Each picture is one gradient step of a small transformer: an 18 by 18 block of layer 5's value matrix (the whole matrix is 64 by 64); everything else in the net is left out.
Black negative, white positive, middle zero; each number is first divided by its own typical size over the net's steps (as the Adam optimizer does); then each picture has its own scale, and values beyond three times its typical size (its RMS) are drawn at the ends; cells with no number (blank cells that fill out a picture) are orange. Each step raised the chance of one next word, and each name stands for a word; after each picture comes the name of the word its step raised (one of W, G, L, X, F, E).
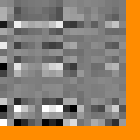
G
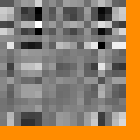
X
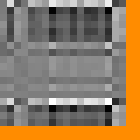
X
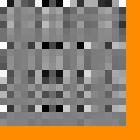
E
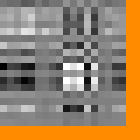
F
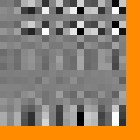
X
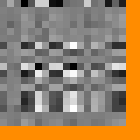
E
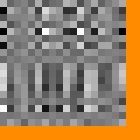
F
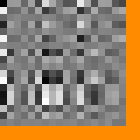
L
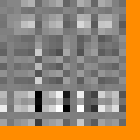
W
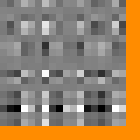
W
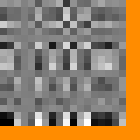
X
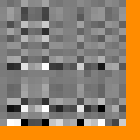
G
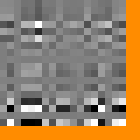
G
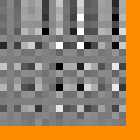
F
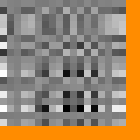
W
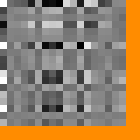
E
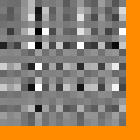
F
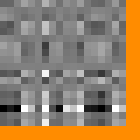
W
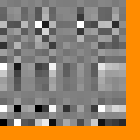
G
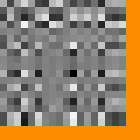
X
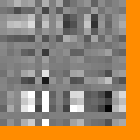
W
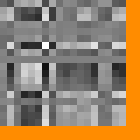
X
